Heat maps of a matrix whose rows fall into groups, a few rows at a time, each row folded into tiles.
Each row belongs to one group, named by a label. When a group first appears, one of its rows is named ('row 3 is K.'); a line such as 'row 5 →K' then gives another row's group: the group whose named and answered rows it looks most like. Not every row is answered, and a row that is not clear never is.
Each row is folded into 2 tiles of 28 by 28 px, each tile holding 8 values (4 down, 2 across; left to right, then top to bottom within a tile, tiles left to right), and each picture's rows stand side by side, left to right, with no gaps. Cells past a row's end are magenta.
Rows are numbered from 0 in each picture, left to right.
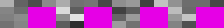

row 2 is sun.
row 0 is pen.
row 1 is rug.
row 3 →rug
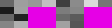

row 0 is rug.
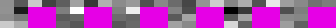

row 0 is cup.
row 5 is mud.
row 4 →sun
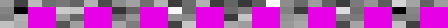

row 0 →cup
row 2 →sun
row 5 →cup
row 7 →mud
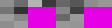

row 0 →cup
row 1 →cup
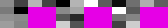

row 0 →cup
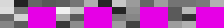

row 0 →rug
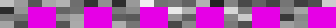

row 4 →rug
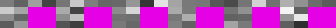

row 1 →rug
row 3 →rug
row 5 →rug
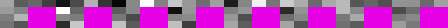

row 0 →rug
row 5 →mud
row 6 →rug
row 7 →sun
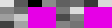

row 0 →pen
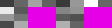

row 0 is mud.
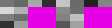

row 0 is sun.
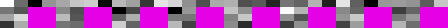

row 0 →pen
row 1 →cup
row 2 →sun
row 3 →mud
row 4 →rug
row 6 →pen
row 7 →sun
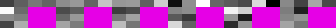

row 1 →sun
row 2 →sun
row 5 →cup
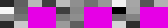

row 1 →mud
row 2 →mud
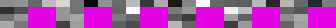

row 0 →sun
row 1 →pen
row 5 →pen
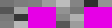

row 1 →pen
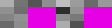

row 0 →pen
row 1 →mud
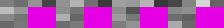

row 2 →cup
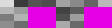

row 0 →rug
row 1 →sun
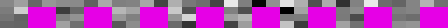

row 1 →sun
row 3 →rug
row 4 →pen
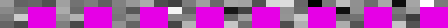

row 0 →rug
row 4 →sun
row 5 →pen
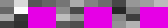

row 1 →rug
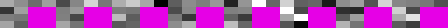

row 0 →mud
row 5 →rug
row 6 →sun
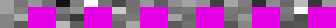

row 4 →pen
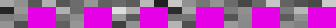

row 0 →mud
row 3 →mud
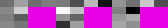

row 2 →cup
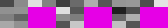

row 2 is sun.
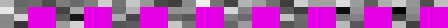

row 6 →mud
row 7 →mud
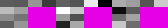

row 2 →sun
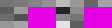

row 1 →mud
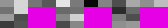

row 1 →pen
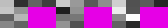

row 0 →rug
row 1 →mud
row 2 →rug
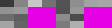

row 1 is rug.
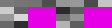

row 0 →rug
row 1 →sun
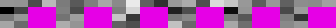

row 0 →sun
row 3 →sun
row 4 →mud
